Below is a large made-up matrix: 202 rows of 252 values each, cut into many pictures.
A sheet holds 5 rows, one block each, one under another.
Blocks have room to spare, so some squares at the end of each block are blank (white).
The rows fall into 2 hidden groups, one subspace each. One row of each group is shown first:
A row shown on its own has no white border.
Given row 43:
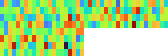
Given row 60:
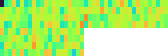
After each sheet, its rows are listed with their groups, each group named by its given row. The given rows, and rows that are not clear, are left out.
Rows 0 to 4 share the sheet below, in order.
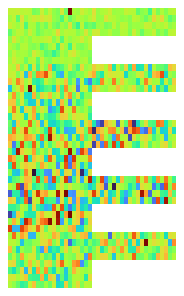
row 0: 43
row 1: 43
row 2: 60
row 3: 43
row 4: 60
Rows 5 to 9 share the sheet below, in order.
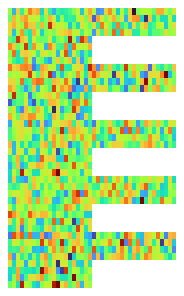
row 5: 60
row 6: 43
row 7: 60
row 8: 43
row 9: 60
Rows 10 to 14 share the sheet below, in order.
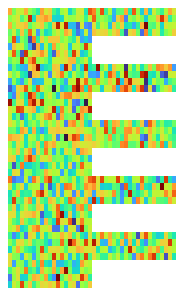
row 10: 43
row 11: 43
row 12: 43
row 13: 60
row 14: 60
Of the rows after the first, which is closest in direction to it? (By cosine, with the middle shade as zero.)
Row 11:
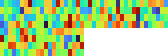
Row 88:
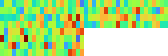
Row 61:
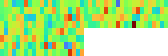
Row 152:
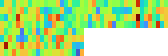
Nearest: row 88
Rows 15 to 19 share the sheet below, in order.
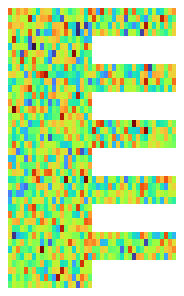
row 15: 43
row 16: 43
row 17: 60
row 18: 43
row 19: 60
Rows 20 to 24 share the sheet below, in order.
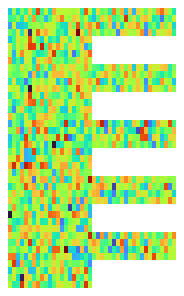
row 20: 43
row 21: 43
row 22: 43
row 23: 43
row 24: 43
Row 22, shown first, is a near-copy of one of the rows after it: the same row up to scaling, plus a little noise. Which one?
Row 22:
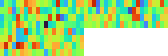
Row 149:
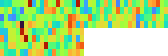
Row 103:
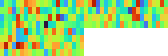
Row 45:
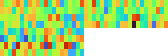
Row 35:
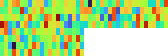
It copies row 103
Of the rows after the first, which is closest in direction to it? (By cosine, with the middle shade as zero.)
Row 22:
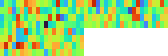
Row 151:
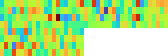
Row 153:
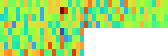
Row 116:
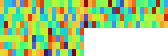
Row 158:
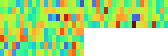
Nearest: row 151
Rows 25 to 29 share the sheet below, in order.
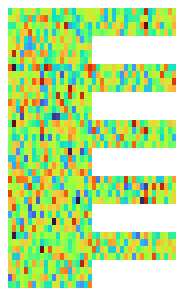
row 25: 43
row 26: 60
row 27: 60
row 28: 43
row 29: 60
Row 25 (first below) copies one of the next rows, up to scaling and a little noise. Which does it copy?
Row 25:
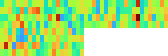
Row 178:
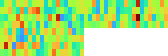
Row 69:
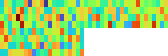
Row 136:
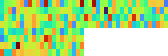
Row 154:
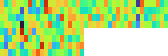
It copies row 178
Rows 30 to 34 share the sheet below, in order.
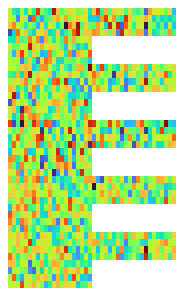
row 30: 43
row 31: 43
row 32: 60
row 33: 60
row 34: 43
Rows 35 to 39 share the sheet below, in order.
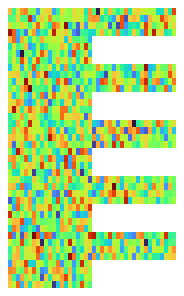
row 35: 43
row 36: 43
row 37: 60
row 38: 43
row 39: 60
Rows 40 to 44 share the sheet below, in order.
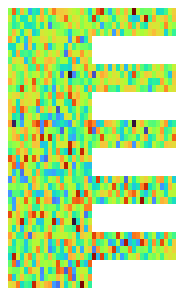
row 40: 60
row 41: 60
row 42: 60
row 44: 60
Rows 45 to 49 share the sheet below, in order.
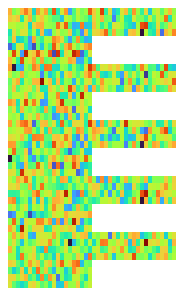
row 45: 43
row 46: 60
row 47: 43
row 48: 43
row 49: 60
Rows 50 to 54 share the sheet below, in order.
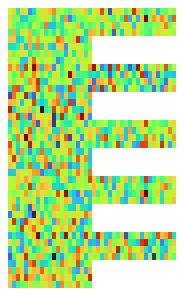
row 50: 60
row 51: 60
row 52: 43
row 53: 43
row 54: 43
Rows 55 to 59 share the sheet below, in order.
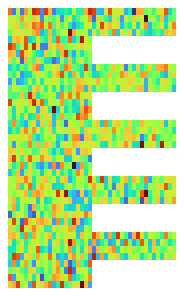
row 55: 60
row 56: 43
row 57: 43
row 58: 43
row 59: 60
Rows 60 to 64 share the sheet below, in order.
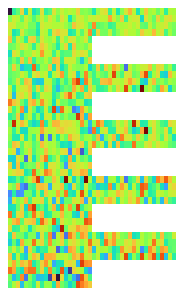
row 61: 43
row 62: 60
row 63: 43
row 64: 43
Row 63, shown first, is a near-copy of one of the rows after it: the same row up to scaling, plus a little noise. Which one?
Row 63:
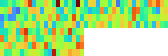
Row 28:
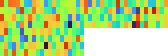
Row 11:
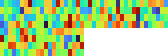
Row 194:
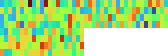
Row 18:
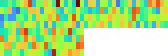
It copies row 18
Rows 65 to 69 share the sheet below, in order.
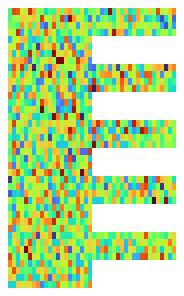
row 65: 60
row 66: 60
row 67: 60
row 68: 43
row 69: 43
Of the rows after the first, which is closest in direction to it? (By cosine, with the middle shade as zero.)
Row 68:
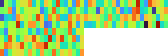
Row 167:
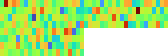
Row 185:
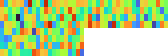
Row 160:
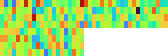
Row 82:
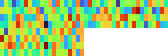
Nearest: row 82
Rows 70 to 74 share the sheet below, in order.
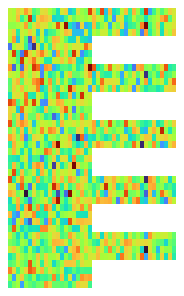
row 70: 43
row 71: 60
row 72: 43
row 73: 43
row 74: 43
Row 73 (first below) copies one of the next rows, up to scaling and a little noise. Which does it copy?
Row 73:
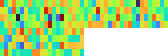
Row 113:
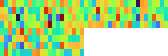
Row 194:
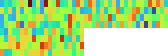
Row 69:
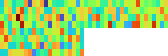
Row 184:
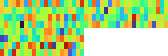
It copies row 113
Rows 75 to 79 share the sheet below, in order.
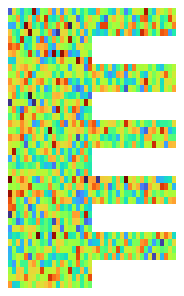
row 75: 43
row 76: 43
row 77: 43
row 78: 43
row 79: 43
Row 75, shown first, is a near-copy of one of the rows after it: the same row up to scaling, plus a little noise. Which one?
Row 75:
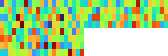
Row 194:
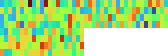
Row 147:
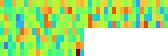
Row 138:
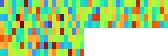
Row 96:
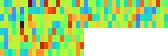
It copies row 138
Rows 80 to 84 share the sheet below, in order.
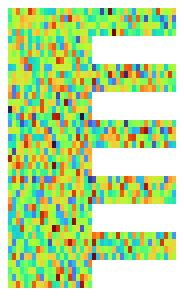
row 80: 60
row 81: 60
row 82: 43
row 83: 60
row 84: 60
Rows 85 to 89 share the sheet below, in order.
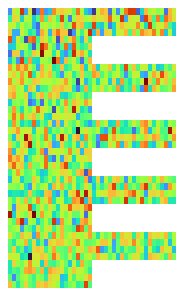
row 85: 60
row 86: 43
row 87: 43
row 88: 43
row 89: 43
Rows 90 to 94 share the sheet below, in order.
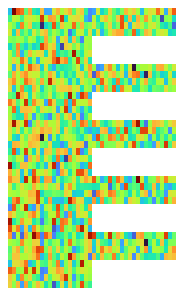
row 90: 60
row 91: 60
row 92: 60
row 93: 60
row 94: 60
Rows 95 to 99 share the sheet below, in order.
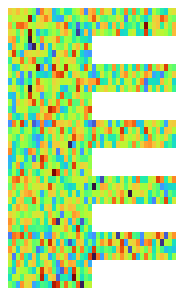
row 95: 43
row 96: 43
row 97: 60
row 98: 60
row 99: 60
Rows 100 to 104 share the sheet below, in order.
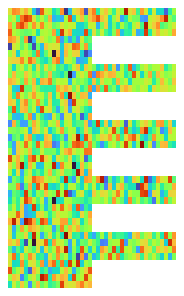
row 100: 43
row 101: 60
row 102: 43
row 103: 43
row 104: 43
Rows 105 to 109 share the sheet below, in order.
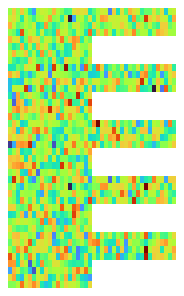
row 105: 60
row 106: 43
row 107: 43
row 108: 60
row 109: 43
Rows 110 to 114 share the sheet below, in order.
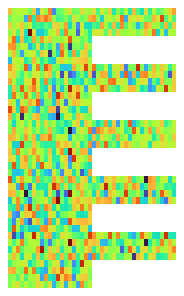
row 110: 43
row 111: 60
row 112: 60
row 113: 43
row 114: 60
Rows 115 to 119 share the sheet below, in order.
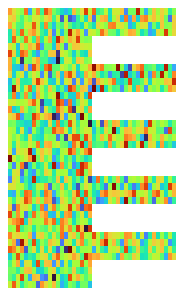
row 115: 60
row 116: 60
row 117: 43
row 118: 43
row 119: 43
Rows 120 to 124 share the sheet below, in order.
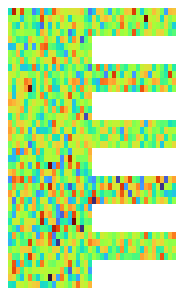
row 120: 60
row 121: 43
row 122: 43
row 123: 60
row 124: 43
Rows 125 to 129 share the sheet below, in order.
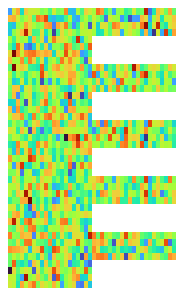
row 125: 43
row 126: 60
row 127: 43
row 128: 43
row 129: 43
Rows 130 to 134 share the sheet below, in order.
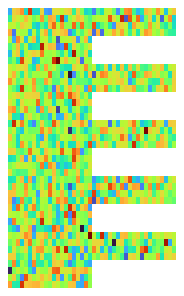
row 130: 60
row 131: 60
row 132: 60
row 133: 60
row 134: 43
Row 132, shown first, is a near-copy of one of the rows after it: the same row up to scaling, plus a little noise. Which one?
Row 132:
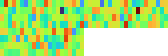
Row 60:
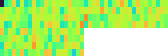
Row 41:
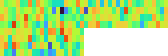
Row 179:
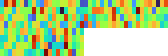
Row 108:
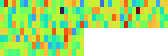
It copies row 108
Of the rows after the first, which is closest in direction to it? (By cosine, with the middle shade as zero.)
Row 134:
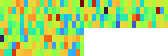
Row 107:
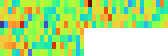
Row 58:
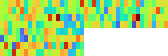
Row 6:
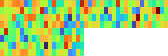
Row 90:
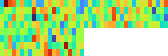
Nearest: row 58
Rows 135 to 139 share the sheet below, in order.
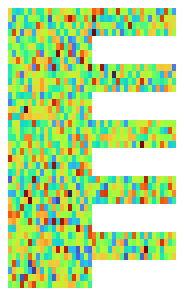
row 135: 60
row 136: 43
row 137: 43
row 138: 43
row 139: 43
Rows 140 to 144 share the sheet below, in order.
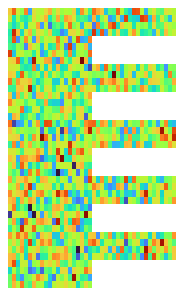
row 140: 60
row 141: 43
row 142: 60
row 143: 43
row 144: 43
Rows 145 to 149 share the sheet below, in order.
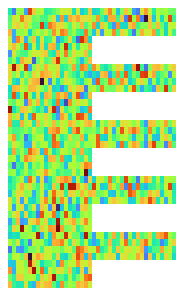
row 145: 60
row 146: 60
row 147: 43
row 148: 60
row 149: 43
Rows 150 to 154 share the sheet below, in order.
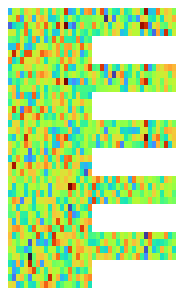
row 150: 43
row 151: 43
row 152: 43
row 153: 60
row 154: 43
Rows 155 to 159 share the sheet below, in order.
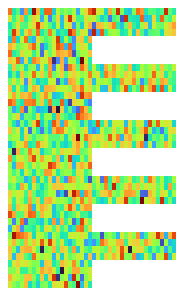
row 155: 60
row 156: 43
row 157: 43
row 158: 43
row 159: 60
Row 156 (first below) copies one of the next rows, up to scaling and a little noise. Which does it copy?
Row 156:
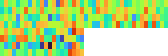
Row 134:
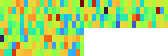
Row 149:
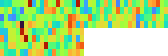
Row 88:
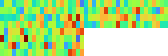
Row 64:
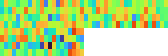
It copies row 64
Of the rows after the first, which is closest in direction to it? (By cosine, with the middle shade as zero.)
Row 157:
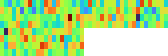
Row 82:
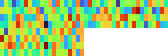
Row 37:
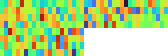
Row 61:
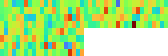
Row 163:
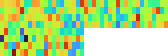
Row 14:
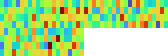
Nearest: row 82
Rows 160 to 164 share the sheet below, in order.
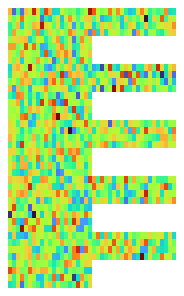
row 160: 60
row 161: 60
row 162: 60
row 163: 43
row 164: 43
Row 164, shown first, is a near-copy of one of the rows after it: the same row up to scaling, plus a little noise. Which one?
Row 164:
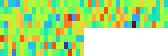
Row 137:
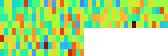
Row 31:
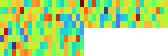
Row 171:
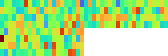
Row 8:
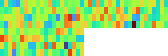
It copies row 8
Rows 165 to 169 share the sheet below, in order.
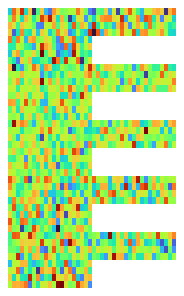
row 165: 60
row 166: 60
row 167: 60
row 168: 60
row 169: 60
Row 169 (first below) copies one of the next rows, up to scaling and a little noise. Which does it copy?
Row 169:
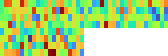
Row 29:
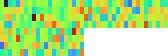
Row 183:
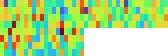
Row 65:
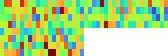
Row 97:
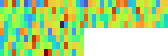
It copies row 65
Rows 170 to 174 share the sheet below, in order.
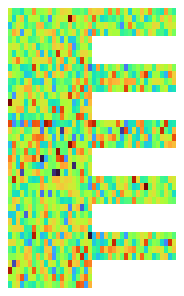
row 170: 60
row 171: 43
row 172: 60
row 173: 60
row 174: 43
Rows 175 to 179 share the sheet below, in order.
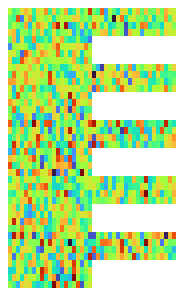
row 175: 43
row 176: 60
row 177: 60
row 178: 43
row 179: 60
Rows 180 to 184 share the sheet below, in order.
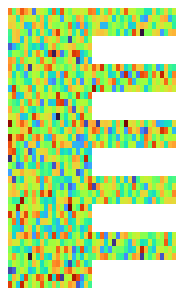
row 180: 43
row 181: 60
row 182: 43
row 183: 60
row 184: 43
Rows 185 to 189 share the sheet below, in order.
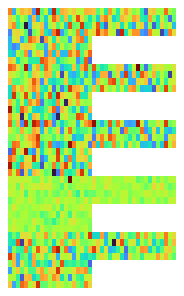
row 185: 43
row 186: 60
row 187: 60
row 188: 43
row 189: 43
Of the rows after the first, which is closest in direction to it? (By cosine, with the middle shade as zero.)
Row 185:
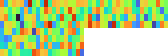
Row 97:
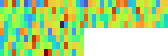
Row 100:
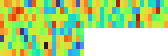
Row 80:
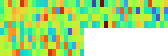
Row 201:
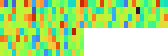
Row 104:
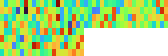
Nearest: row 97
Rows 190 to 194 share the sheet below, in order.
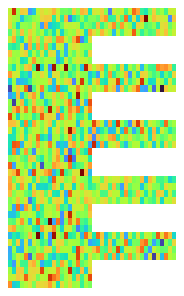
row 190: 60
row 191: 43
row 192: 60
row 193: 43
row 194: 43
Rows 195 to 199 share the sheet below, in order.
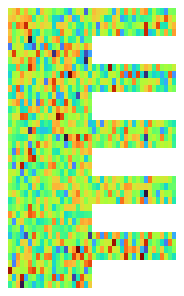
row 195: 43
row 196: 60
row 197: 43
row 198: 43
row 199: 43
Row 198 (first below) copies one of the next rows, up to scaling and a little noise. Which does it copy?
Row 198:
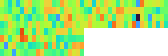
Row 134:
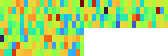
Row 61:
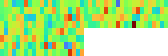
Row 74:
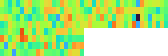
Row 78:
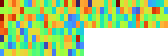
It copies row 74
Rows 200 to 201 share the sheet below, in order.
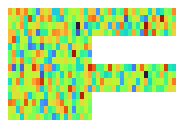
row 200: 43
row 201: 60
